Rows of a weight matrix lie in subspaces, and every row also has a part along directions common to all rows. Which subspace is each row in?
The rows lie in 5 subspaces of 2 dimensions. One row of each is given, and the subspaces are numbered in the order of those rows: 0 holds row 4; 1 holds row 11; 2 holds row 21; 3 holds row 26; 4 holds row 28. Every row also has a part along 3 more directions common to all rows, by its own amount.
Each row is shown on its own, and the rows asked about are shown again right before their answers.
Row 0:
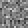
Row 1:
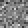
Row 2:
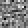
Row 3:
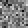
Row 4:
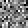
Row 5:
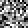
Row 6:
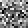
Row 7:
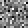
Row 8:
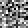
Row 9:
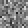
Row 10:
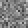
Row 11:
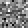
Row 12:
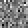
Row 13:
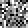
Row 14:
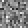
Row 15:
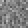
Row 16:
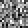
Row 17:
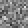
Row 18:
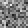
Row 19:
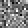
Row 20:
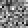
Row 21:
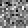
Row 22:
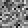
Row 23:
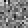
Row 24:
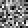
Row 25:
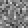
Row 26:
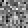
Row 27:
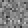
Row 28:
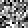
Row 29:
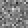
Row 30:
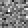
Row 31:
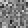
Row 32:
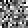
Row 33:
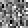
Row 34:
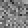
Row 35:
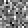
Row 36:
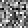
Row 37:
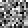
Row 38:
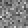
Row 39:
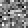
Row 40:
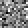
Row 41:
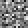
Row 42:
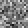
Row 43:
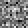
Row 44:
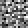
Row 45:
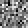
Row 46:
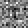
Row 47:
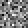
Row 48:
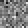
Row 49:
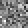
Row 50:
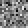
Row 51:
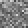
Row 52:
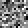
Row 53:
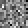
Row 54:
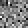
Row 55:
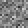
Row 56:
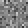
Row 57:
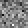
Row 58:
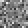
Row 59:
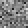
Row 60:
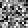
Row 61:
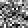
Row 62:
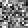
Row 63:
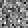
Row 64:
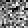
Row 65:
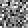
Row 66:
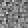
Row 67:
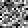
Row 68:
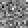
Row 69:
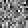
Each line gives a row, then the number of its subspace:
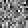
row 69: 0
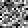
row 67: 1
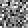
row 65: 2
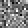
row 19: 2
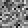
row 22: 1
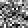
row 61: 1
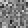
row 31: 0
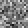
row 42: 4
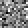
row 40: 1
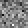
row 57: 4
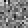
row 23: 2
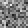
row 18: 2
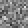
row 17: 4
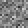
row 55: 1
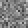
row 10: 0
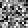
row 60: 0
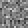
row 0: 3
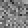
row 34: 2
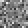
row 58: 1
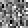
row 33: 0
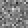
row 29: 3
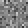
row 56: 4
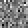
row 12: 0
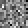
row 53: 0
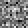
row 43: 3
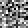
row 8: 1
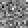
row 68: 0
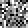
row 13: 2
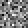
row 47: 2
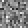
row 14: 3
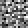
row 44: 1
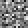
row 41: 1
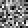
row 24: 0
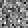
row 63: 3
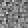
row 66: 1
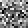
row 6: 4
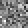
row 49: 2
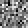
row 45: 2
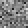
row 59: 2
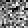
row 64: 3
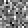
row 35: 4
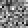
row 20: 0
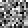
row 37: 3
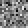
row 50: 2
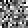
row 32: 0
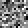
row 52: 1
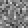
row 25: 4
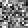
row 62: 0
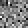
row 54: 2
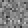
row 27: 3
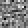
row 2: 1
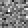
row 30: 1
